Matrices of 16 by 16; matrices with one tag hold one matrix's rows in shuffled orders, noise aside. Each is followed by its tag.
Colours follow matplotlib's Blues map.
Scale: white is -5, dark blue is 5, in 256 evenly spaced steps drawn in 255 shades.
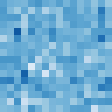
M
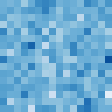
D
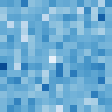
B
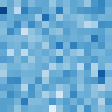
B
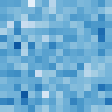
M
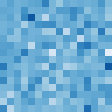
D
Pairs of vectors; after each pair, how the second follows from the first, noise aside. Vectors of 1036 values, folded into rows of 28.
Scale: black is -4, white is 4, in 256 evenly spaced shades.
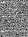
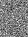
shuffled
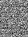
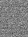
shrunk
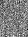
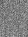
shrunk
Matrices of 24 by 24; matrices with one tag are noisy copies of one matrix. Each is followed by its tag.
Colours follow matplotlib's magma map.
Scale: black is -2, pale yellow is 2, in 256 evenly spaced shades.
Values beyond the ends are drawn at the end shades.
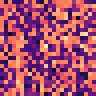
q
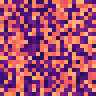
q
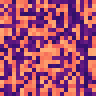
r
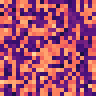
r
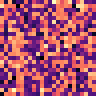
q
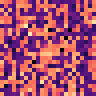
r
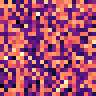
q
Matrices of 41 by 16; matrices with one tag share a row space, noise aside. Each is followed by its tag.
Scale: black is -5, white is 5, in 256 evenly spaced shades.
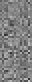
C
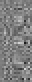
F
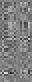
C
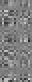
C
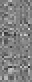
C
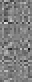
C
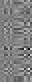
F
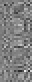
F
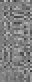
F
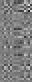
F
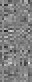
C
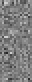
C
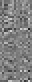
C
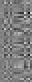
F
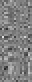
C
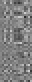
F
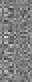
C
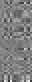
F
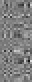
F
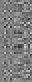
F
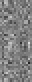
C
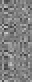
C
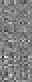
C
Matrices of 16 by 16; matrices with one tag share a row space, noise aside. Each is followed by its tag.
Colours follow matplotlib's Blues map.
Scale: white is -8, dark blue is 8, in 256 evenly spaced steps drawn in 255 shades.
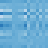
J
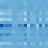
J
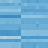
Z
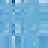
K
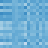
J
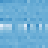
J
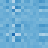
K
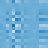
K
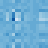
K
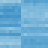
Z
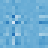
K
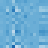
K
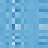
K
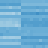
Z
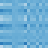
J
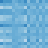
J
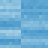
Z
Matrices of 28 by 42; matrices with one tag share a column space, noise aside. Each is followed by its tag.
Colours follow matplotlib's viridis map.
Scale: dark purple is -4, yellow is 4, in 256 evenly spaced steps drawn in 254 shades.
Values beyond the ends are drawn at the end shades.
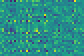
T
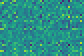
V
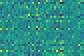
V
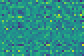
V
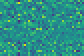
V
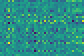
T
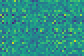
T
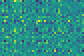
T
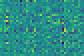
T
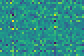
V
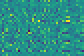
T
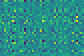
T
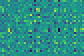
T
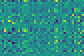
T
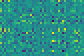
T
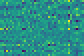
V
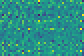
V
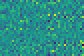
V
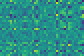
V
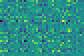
T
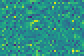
V
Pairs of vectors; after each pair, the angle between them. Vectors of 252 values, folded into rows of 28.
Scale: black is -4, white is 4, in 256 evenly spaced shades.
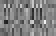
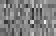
nearly parallel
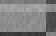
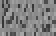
orthogonal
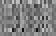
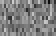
partly aligned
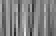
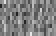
partly opposed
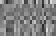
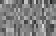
nearly opposite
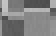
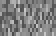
orthogonal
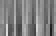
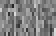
partly aligned
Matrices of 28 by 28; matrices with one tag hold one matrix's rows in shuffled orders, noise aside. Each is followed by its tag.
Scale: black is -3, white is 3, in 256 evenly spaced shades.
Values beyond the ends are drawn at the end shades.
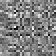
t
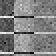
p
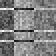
p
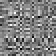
t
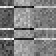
p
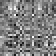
t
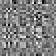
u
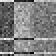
p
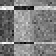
p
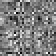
t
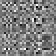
u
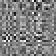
u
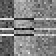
p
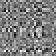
u
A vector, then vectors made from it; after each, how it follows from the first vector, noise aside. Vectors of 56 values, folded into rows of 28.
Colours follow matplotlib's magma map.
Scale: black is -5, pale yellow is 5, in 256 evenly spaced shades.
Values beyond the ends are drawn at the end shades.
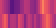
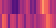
copied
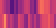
copied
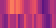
negated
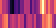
scaled up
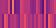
sign-scrambled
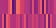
sign-scrambled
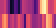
scaled up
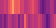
negated
